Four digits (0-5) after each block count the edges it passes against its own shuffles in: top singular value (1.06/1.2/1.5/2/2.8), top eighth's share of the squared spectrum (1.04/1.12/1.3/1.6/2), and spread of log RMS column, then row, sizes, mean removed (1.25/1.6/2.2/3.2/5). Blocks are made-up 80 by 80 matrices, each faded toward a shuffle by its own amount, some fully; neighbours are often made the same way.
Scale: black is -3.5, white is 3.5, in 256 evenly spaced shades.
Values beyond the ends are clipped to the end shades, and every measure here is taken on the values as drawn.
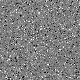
0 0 0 0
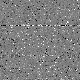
3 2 0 1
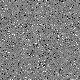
2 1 0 0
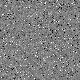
0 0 0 0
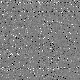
3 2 0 1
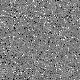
3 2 0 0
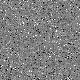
2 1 0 0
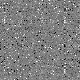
3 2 1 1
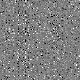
4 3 2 1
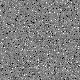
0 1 0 1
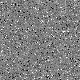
0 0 0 0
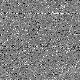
2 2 0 2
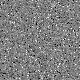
0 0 0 0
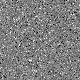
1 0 0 0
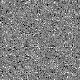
3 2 1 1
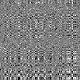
5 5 3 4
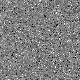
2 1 0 0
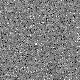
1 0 0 0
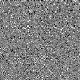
4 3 1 2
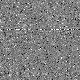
2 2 0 2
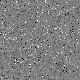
0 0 0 0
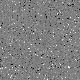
1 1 0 0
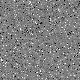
0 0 0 0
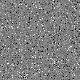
1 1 1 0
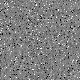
1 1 0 0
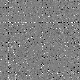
3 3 2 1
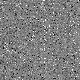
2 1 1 0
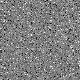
2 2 1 0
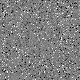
1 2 0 0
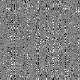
4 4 3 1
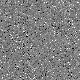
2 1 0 0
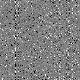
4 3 2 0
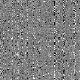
3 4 3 1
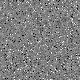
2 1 0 0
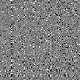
4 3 2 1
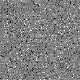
3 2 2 0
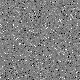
1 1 0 0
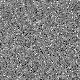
0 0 1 0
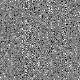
1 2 3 0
